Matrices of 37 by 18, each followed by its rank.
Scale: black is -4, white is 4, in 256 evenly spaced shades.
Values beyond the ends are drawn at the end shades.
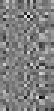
three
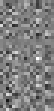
three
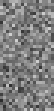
full rank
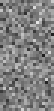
full rank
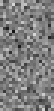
full rank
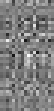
three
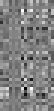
three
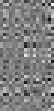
three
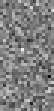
full rank
